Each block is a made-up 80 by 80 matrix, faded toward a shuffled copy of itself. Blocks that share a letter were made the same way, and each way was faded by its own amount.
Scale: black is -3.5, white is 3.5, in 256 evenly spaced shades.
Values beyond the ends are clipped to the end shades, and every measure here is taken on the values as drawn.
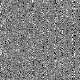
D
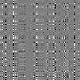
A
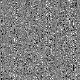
D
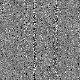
D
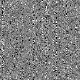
D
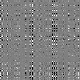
A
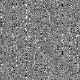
D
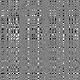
A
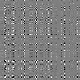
A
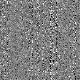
D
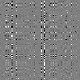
A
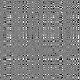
A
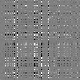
A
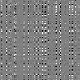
A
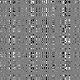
A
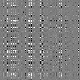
A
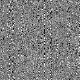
D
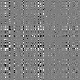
A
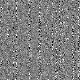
D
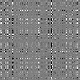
A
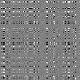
A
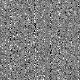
D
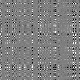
A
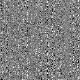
D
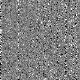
D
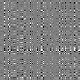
A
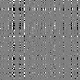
A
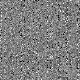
D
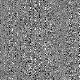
D
